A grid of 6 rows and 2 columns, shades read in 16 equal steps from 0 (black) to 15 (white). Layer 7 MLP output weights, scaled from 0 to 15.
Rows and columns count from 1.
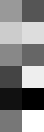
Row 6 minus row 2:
-5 2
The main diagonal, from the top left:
9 13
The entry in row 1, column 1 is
9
